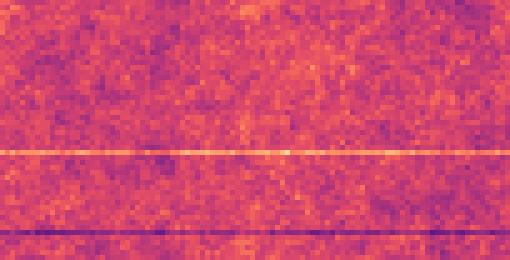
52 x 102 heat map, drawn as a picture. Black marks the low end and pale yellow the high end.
Average level on the scale: 60%. Histogram: heavy tails on both sides. Grain: streaks across. Slope: none. Odd lines: rows 31 and 47.
